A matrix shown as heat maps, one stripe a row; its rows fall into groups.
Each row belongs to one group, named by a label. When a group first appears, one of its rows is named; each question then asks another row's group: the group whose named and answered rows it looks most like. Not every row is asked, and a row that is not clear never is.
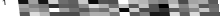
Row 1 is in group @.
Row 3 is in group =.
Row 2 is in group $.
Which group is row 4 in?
$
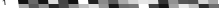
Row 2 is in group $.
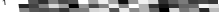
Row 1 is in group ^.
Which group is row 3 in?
$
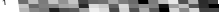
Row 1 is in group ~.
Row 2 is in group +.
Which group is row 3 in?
$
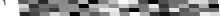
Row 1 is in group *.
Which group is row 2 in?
+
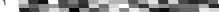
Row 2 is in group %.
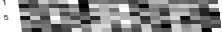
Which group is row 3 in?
+
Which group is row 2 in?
%
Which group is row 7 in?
$
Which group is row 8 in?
$
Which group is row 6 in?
+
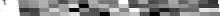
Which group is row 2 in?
+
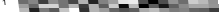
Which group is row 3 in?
+
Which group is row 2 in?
=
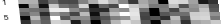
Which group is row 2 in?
@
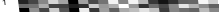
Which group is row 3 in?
@
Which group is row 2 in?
%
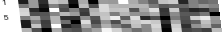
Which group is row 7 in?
@
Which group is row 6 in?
@
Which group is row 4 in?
+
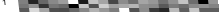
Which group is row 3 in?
$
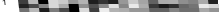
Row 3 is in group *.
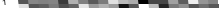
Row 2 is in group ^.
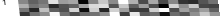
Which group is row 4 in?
=
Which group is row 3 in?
%
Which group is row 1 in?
+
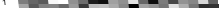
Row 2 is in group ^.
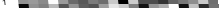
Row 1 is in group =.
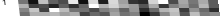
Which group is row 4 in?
~
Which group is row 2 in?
%
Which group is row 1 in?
%
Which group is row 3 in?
~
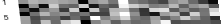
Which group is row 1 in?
+
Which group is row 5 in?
%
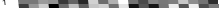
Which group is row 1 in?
%
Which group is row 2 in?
$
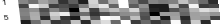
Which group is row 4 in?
~
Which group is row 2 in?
$
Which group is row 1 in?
%
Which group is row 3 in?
*
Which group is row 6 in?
$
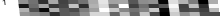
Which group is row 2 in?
$
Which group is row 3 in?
^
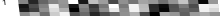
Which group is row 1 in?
+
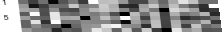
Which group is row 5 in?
+
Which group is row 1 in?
%
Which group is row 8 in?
$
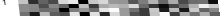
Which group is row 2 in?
*
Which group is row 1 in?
+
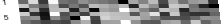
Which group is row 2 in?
^
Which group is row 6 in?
*
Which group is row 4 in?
^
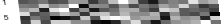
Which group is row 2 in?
+
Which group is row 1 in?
*
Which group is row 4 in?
+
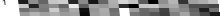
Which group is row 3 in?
+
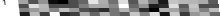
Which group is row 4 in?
@
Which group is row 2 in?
$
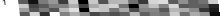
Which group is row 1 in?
%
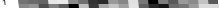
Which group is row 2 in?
*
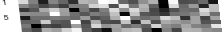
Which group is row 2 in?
$
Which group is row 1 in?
^
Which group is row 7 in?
%
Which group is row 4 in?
=
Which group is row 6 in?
$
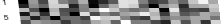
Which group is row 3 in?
^
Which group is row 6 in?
$
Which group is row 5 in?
%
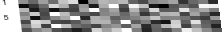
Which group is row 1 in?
+
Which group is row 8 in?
%
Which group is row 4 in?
~
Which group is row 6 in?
$
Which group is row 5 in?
+
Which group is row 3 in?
%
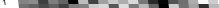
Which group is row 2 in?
$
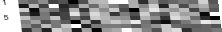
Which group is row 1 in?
%
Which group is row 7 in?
+
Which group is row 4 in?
$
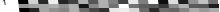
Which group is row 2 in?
+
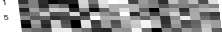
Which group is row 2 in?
*
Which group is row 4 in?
$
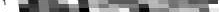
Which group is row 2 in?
%
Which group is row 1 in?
+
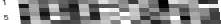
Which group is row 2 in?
@
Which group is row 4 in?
*
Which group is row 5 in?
~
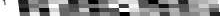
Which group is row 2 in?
=
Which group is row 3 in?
@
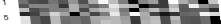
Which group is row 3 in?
^
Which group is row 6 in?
^
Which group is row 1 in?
^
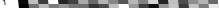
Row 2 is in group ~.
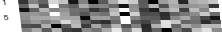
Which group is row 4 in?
=
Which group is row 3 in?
~
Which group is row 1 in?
~
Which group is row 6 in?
~
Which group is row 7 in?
%
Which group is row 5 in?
+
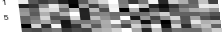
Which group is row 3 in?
=
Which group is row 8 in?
%
